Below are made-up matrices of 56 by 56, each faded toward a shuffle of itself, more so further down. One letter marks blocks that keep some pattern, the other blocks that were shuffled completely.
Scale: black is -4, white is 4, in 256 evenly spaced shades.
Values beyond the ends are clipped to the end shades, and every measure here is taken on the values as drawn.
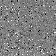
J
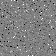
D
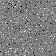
D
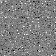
J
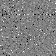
J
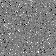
D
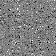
J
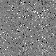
J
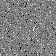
D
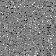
J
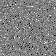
D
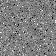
D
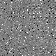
J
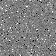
D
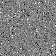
D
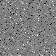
D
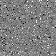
J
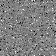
J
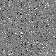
J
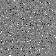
J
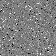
D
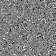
J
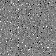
J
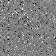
J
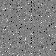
J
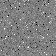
D
